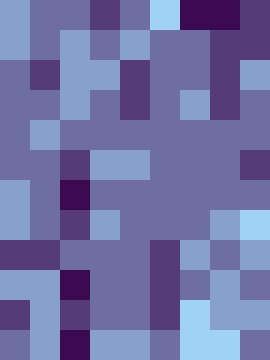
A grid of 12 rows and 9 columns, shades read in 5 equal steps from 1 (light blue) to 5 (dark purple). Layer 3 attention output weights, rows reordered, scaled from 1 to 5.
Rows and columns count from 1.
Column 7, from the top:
5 3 3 2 3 3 3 3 2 3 1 1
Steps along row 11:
down up down same up down up same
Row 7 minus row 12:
-1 1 0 1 1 0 2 2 0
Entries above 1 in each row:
8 9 9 9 9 9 9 8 9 9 8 7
